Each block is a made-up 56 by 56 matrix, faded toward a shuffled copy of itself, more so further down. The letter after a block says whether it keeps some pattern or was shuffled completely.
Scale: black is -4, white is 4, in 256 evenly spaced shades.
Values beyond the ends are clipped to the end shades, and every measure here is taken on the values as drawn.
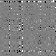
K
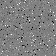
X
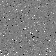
X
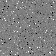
X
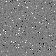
X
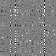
K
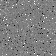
X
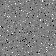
X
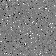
X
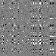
K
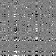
K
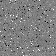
X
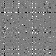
K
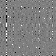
K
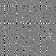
K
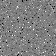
X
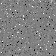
X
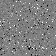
X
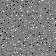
X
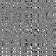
K
